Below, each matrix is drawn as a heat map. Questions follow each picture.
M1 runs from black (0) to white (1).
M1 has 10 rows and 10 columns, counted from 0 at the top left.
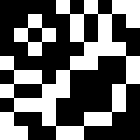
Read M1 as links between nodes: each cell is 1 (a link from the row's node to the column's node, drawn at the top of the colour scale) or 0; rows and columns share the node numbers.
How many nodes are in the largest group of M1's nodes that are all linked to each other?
3
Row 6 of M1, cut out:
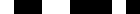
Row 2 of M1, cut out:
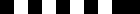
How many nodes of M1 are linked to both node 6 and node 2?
1
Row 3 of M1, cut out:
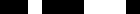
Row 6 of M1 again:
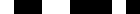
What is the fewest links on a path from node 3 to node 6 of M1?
1
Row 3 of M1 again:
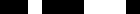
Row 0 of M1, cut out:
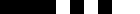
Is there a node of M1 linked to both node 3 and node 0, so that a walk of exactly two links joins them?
yes
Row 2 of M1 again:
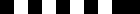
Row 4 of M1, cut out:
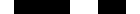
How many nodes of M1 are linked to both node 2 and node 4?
1
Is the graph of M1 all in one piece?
yes
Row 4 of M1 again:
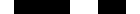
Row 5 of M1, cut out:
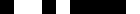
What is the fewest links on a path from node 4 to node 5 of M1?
1
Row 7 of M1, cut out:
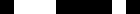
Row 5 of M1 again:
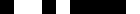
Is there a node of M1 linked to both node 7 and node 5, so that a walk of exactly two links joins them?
yes
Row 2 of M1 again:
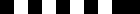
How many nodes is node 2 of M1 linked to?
4
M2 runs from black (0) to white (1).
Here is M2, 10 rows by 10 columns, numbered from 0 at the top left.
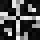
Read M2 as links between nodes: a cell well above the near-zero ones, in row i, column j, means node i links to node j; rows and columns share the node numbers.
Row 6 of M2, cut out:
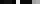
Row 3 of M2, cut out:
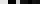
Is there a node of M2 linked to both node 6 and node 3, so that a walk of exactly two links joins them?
yes
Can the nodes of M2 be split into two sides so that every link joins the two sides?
no
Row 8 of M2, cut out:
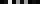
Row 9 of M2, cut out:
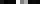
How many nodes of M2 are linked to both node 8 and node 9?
2
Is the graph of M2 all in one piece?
yes
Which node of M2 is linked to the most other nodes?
node 4
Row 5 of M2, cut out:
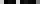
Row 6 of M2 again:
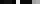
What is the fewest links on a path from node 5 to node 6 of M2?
2
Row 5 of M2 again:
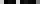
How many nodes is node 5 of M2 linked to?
3
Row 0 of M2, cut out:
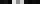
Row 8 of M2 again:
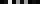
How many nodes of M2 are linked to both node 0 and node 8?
1
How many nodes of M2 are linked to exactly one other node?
0
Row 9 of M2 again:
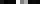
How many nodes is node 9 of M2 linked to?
3
